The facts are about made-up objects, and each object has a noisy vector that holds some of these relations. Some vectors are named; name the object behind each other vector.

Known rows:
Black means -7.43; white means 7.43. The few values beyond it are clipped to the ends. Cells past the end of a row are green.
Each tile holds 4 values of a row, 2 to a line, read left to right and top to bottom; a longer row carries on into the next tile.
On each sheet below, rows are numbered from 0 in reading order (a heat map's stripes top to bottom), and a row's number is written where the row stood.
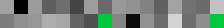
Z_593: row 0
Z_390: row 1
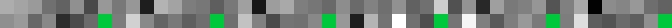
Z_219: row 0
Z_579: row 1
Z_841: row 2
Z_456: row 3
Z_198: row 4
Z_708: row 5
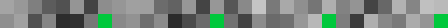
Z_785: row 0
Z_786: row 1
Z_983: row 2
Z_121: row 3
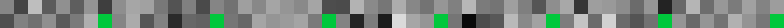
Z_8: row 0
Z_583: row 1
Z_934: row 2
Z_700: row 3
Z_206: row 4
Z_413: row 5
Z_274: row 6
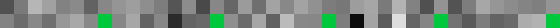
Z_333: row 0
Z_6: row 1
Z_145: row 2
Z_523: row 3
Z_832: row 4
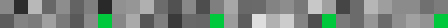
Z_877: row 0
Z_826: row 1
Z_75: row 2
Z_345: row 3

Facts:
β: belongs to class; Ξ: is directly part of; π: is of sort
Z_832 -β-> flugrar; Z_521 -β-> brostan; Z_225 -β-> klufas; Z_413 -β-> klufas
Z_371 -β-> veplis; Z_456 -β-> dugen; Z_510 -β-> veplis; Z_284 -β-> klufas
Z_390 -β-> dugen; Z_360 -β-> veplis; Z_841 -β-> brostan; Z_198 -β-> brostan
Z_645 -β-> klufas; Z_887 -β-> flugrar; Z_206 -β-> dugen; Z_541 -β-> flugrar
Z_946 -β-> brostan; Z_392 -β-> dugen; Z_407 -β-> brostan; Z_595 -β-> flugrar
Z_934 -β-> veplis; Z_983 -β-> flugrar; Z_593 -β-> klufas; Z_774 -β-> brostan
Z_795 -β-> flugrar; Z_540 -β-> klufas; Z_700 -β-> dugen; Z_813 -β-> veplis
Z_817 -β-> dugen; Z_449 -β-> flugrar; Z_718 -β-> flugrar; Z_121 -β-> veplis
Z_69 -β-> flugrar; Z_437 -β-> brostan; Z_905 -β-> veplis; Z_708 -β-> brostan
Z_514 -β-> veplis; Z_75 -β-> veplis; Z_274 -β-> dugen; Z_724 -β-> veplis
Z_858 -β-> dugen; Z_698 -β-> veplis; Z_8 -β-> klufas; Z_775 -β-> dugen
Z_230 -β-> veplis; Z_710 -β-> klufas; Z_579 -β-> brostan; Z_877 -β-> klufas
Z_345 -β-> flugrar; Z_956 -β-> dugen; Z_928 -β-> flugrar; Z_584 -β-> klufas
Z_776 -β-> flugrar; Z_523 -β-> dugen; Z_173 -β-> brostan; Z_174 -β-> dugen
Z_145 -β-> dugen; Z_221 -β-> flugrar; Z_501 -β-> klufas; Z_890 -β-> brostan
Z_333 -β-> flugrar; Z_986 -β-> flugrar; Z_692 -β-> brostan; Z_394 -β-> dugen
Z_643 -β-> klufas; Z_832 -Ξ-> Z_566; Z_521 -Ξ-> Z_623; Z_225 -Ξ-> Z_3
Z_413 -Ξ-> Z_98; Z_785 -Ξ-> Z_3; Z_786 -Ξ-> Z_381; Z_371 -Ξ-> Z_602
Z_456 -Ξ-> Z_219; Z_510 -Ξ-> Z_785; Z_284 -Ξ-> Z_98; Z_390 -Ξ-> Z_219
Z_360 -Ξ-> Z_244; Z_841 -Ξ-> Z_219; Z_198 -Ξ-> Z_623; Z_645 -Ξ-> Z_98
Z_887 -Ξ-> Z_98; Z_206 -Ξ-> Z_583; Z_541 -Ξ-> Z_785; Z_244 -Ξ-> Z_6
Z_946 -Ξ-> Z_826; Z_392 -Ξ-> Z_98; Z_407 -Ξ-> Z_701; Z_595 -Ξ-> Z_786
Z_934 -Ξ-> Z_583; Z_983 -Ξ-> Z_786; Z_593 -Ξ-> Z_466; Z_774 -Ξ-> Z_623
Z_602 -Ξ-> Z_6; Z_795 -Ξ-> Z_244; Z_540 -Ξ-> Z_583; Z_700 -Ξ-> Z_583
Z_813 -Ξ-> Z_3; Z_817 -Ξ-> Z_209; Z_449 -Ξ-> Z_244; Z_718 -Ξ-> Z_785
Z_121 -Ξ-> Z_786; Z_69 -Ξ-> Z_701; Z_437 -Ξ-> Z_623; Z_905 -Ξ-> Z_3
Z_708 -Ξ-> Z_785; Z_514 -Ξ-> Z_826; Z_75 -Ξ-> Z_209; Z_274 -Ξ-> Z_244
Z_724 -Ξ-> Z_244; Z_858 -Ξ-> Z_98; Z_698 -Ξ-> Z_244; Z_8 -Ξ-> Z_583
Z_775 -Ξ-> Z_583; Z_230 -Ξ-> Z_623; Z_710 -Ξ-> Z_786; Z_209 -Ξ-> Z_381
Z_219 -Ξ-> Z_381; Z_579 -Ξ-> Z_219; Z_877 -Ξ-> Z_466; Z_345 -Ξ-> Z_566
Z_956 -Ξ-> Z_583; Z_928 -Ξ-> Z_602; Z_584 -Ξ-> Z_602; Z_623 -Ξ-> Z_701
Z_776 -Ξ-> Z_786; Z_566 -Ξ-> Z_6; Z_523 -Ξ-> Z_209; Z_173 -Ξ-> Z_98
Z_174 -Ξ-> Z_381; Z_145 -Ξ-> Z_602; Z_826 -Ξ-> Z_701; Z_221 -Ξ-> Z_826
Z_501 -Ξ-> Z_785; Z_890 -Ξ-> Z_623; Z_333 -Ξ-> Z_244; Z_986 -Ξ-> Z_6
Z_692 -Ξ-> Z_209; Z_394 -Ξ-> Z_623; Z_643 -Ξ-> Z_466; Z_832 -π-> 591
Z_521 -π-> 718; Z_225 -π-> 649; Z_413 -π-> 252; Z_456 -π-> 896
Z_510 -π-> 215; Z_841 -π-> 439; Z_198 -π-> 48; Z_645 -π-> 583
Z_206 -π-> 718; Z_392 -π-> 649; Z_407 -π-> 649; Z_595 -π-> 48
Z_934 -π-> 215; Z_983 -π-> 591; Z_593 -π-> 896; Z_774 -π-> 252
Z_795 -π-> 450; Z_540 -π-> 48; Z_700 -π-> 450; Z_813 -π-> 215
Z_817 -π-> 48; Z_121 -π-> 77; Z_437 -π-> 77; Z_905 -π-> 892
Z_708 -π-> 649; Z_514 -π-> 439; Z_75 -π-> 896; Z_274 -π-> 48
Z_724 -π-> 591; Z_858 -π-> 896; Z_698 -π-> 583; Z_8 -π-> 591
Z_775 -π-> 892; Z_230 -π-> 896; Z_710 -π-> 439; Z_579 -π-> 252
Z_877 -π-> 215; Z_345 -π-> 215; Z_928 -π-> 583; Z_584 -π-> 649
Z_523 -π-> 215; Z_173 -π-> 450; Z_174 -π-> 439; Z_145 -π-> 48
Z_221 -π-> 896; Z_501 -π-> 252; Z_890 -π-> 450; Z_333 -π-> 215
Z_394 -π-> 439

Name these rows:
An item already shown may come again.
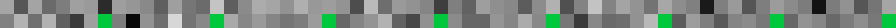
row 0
Z_225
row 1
Z_390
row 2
Z_595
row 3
Z_710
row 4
Z_887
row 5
Z_983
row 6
Z_692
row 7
Z_692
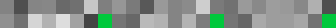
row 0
Z_230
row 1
Z_371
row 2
Z_934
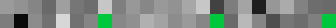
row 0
Z_390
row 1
Z_514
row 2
Z_841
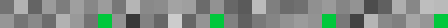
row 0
Z_274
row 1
Z_174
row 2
Z_69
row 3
Z_121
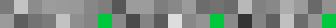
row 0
Z_392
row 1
Z_394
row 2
Z_174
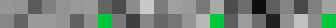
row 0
Z_510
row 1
Z_983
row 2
Z_437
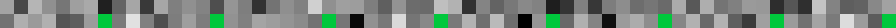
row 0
Z_584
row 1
Z_407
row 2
Z_905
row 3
Z_390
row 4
Z_501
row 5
Z_890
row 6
Z_225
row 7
Z_221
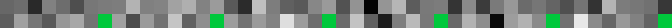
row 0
Z_946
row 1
Z_817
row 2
Z_221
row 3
Z_173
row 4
Z_890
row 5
Z_774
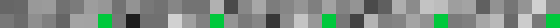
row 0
Z_928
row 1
Z_956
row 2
Z_795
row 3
Z_121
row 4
Z_698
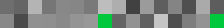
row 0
Z_776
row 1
Z_645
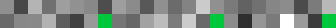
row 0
Z_710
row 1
Z_360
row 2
Z_858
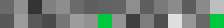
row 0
Z_521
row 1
Z_775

